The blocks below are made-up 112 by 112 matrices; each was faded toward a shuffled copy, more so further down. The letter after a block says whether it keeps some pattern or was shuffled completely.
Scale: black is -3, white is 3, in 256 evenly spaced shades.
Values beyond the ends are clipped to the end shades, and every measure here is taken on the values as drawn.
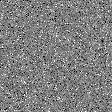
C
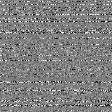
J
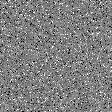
C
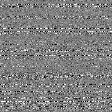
J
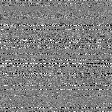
J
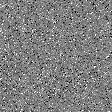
C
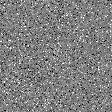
C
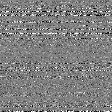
J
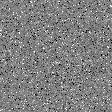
C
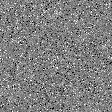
C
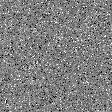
C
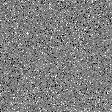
C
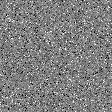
C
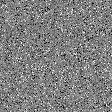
C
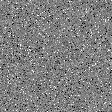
C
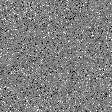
C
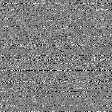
J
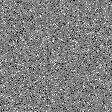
C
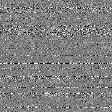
J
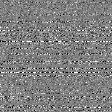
J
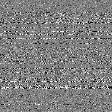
J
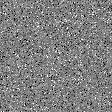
C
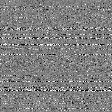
J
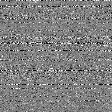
J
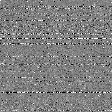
J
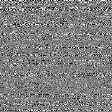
J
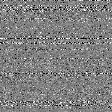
J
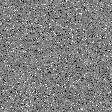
C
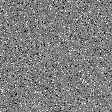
C
